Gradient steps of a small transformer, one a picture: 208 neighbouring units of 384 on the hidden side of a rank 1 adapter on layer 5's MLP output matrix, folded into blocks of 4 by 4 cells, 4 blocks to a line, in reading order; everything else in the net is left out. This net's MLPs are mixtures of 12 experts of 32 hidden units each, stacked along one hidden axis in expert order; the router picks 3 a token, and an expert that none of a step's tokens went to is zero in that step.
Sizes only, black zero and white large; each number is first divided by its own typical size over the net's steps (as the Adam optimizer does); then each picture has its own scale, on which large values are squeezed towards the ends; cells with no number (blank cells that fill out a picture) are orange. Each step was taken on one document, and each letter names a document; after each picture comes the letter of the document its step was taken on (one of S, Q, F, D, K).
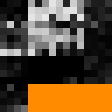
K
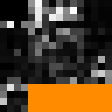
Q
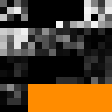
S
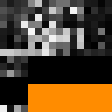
K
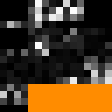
Q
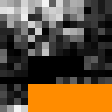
K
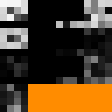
S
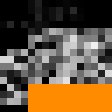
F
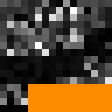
Q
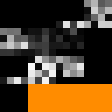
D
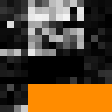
K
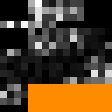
Q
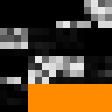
D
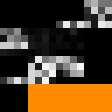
D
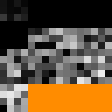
F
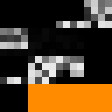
D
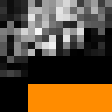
K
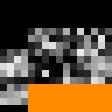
F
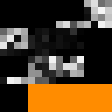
D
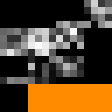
D
